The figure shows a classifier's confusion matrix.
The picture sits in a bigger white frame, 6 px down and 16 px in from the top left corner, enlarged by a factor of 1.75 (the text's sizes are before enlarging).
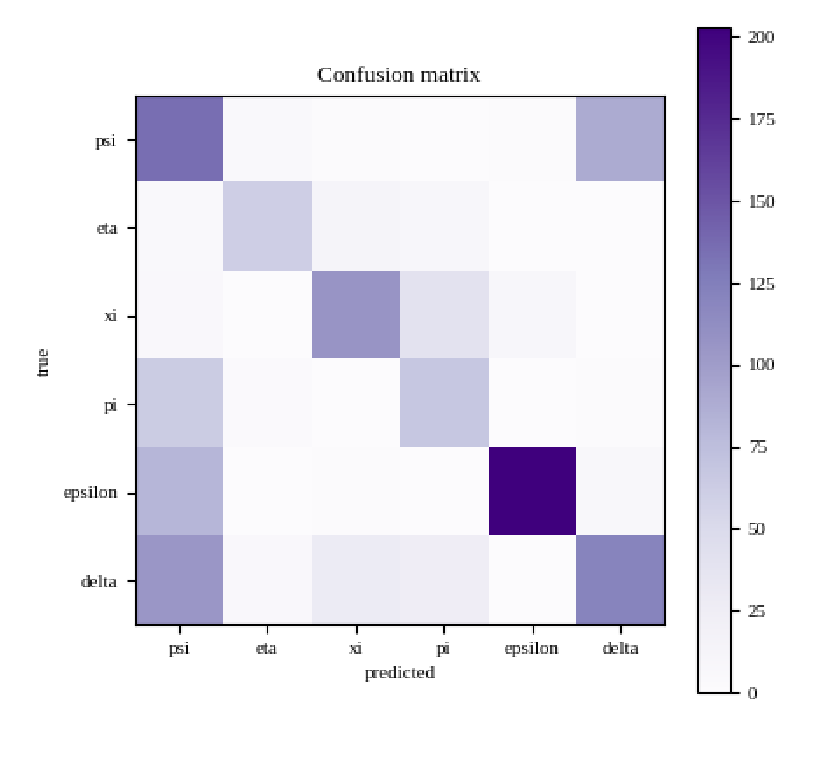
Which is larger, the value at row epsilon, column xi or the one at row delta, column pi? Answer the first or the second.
the second
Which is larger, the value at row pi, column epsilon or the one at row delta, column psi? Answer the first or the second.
the second
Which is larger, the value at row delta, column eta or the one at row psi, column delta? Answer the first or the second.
the second
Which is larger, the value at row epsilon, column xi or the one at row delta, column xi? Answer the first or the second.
the second
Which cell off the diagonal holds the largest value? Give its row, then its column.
delta, psi
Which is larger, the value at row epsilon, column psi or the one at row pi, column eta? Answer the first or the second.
the first
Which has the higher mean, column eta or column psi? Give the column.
psi
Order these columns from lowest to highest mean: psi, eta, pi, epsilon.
eta, pi, epsilon, psi
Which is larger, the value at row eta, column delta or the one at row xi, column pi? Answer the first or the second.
the second
